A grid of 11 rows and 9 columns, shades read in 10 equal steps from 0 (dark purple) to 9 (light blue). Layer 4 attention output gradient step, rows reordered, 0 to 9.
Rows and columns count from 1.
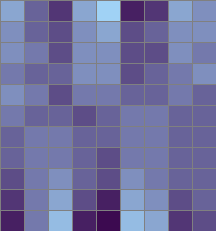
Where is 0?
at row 11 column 5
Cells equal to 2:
4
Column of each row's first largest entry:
5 5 1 4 1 1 2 2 3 3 3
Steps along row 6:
down same down up up same down same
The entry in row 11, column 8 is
2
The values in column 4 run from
1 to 7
